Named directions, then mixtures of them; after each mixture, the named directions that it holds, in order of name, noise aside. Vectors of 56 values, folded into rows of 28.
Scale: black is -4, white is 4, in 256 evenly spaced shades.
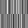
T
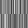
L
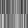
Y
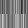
Y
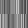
L, T, Y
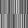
L, T, Y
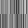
L, T, Y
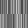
T, Y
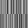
L, T, Y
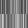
Y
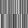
L, T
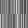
L, T, Y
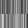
Y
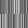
L, T, Y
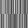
L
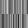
T, Y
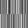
T, Y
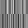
L, T, Y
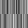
L, T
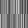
L, T, Y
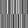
T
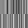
T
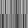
Y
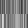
Y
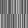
T, Y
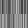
T, Y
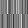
T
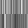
L, Y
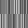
L, T, Y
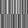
T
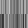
Y
